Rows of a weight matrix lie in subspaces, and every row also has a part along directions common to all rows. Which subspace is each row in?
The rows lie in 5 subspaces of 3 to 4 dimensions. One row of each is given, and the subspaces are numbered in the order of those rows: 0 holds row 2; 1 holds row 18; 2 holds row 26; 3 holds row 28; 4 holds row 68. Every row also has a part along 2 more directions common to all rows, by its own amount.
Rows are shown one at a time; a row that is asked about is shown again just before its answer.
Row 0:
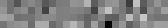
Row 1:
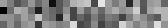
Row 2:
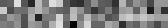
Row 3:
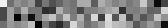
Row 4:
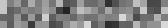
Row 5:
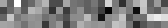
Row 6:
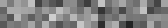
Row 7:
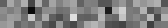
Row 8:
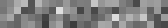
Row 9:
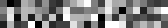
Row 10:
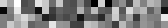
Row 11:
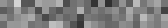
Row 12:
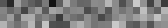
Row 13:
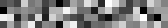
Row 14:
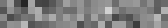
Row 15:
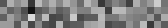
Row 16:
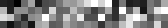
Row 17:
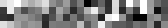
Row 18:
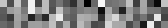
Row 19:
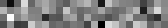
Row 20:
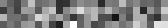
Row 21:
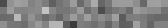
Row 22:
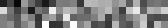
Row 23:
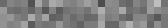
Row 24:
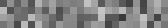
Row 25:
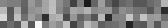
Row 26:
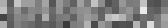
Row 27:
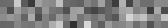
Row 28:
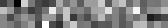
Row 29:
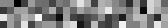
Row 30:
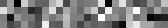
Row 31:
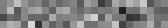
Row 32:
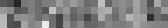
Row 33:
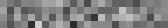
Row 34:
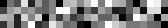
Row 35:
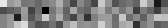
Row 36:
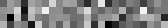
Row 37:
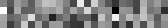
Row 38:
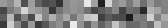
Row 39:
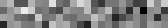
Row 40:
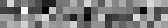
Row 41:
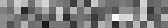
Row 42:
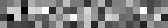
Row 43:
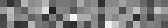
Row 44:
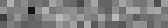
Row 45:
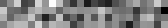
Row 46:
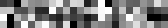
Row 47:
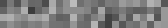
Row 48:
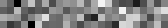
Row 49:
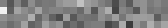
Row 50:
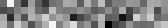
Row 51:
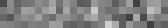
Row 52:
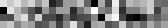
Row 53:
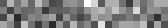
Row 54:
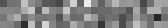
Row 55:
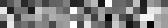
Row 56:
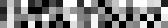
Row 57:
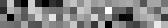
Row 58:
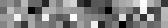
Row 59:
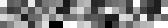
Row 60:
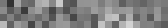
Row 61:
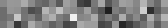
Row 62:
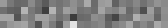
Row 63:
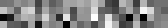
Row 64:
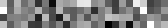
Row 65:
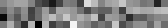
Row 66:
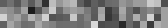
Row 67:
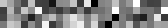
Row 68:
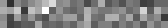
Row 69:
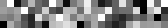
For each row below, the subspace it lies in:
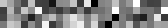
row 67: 2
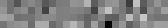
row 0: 2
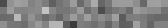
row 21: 4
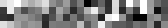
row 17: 0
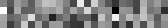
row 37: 2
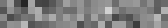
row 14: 4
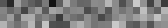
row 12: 3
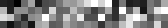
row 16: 0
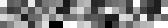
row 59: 2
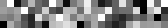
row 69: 3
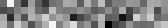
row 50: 4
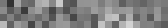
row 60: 1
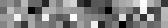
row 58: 1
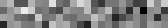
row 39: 3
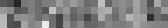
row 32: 3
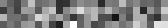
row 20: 2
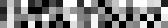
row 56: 1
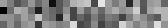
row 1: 0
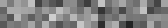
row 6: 1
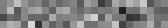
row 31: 0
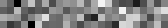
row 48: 0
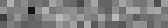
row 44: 3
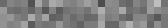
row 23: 1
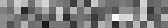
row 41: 2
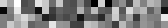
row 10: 0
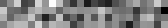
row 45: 0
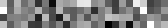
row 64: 2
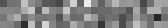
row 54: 4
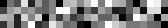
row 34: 2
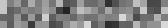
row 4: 2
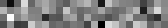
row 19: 4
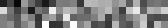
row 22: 3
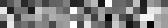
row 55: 3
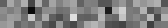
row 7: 1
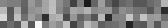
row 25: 1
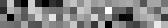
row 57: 4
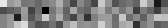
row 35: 4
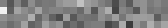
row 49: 2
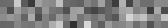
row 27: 0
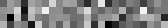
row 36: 4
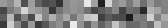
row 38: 3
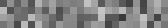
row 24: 1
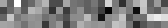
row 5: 3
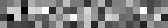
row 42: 4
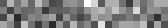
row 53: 1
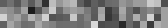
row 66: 1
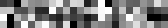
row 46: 3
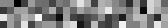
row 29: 0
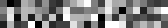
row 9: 4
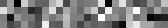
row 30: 3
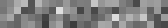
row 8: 2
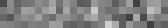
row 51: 2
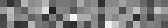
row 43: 4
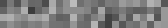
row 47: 1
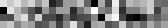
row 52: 0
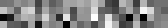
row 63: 2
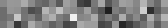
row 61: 1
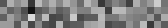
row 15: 1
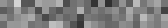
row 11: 0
